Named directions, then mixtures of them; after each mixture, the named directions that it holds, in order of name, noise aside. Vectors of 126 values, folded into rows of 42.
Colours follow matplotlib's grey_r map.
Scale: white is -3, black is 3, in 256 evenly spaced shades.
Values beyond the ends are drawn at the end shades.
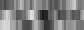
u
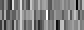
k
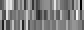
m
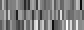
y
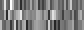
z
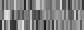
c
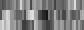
u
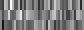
m, z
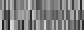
c, m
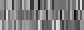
k, y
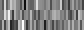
c, z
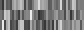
c, k, u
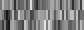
c, u, y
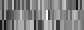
k, u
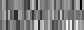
y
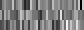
k, m, y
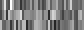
z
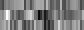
c, m, u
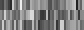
k, u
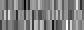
c, y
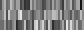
y, z
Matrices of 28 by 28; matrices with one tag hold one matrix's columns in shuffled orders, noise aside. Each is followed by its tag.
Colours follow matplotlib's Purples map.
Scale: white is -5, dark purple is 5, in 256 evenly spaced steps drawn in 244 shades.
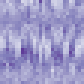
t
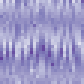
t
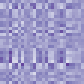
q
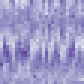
t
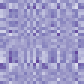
q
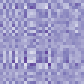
q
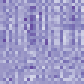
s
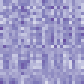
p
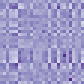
q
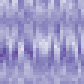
t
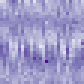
t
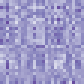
p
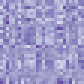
p
